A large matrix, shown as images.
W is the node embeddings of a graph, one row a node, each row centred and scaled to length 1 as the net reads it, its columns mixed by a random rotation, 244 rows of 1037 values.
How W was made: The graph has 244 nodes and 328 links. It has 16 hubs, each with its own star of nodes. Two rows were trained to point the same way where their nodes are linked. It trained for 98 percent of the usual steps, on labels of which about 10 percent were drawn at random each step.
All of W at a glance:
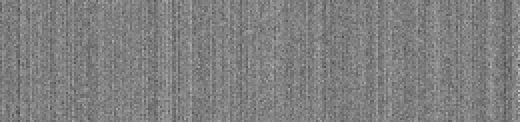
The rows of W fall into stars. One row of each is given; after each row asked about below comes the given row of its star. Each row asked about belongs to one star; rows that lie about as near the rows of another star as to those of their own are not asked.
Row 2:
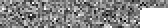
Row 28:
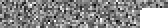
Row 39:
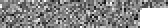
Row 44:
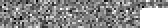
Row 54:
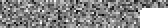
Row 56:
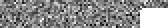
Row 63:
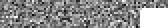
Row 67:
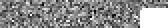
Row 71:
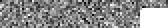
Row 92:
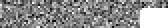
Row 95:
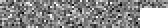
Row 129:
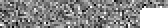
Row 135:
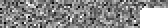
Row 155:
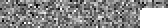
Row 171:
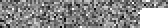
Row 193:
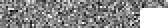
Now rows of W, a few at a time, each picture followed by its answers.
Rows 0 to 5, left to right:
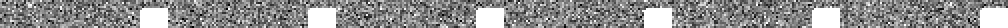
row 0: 28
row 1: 135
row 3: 56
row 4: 44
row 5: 67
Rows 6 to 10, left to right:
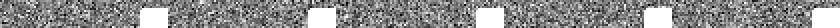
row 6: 135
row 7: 28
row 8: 95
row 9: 129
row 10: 56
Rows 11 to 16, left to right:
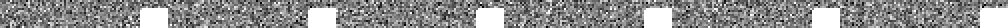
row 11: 193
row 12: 44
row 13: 171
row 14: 155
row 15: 2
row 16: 95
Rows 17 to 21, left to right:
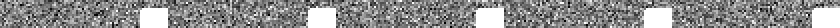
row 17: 92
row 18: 171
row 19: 39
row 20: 129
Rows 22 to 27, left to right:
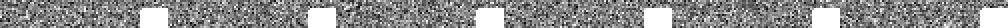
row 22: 171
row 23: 44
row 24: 193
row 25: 54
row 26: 155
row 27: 129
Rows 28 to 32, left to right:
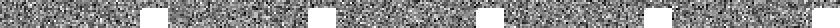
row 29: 39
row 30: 155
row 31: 193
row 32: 39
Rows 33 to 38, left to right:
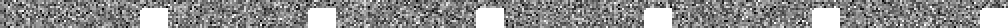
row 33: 54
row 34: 44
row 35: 67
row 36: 155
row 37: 92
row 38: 71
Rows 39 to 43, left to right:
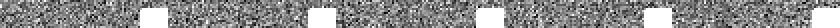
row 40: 44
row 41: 95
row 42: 171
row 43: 71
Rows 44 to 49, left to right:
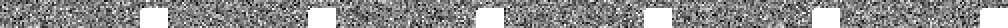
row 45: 56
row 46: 56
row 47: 54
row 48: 2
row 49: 193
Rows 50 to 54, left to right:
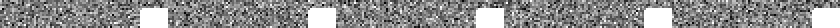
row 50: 95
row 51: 56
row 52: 92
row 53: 135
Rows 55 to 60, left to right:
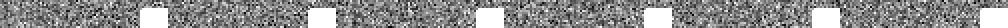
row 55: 67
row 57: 28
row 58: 28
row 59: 92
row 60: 54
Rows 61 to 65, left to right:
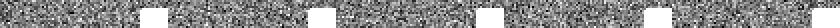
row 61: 193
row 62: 67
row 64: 129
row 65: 71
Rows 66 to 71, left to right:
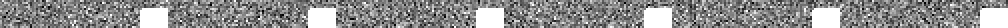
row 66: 193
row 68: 28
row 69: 129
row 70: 95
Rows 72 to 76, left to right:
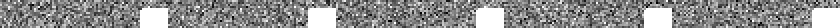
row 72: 92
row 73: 171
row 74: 92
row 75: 2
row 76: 54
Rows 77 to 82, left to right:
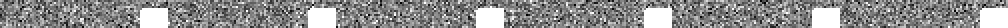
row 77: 56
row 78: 135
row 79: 63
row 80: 135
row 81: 44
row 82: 129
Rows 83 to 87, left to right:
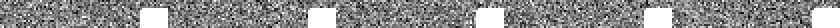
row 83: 28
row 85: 39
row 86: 28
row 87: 67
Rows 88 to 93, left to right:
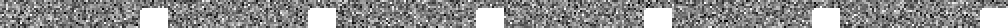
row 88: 44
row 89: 44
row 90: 129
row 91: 54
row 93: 54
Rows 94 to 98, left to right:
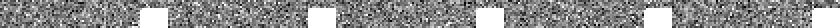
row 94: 71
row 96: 63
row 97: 56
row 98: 54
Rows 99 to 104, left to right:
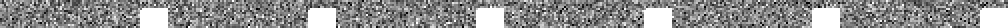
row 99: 2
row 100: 39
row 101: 63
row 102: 135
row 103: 171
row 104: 2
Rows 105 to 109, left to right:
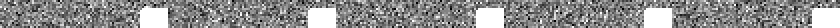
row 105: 71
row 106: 54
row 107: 155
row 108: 135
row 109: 2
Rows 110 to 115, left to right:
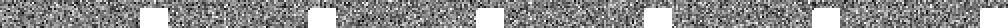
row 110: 63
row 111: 155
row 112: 54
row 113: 193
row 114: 28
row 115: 54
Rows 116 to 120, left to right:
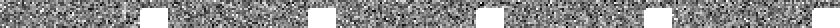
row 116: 39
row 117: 56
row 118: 171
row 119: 63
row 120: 44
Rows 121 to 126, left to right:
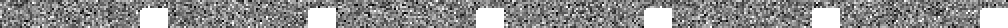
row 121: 92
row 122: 39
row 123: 155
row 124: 67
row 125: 171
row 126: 39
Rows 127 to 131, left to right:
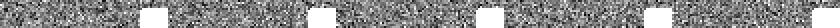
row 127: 39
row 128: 155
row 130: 155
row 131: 71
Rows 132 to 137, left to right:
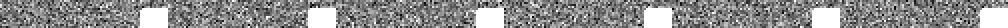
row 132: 39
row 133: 39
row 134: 39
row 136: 63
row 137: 2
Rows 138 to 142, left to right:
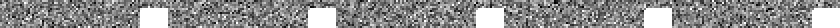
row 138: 39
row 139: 44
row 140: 71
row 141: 135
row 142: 71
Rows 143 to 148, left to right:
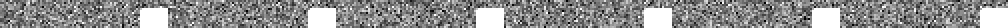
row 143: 193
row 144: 67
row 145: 2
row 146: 63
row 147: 44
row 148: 95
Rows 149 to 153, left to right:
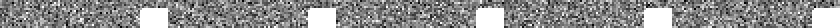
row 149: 95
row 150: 193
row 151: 28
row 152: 171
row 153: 44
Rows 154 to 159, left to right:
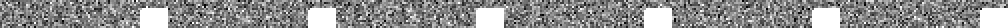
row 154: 71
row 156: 63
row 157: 193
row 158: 155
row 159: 155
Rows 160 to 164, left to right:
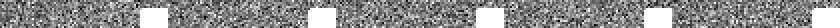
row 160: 193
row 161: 92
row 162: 171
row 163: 54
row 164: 171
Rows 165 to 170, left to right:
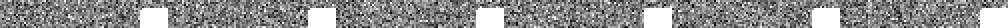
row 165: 155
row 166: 28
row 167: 129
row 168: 95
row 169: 39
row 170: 54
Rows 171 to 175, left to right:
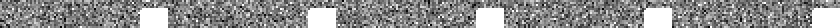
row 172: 54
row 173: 44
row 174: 135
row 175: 63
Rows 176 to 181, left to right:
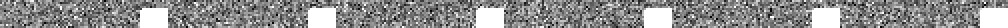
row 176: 44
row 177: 129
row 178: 135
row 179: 67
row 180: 39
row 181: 63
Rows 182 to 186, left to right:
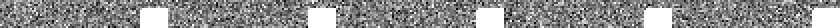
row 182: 67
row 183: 171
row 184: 95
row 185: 129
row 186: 2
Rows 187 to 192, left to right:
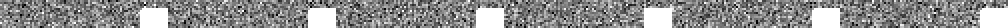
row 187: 63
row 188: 54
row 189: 135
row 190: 95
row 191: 92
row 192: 71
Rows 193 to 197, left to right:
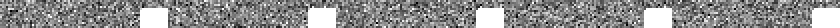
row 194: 95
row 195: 2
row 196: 193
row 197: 155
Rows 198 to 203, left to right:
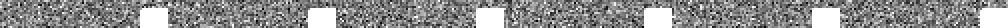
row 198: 39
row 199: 44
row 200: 171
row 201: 67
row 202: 63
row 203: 63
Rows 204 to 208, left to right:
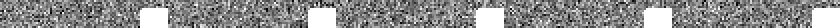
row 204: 67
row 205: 44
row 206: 71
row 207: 92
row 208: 129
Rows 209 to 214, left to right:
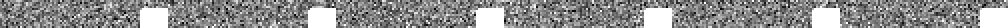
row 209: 67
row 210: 92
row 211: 56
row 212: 28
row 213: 92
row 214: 54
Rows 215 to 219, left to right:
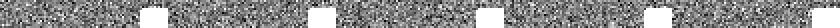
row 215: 44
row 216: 129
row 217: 28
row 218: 129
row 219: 92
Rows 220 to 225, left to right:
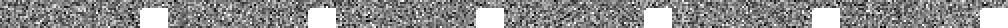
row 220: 63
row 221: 2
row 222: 171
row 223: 135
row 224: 28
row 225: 63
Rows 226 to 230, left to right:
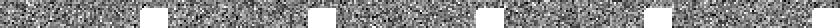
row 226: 135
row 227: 63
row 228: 92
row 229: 95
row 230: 92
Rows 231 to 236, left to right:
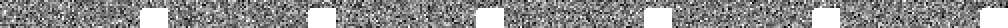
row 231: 56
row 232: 39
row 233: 63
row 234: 44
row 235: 92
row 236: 92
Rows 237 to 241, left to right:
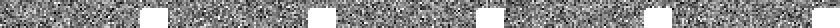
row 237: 129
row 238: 56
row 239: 155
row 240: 92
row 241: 129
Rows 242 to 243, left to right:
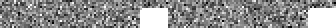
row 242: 28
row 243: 39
